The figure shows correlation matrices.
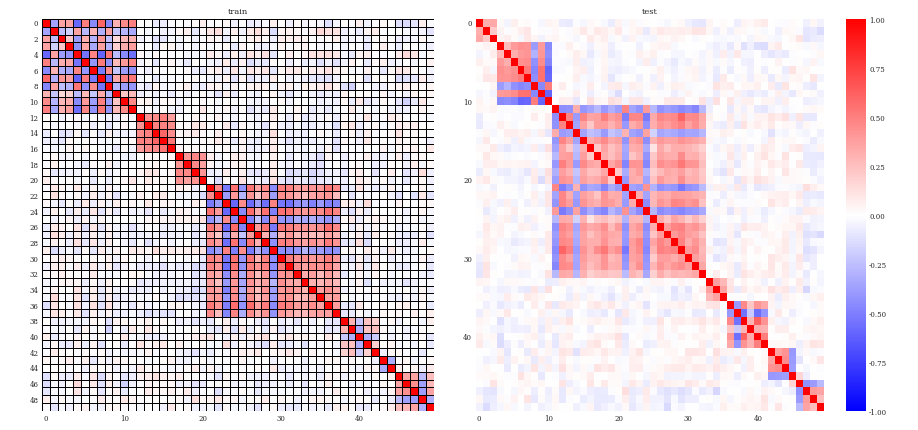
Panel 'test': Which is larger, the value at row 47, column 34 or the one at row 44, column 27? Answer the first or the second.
the second
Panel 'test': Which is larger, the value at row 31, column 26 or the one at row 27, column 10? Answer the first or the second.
the first
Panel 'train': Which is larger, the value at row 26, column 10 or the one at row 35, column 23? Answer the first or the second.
the first
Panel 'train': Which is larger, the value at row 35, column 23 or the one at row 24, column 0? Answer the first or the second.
the second
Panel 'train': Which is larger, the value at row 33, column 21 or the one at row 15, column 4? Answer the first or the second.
the first
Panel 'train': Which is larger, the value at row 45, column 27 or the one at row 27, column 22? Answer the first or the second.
the second
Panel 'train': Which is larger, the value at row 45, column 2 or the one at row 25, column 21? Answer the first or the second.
the first
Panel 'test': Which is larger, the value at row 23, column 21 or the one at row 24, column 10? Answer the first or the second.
the second
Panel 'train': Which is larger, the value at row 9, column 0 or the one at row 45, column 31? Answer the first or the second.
the first
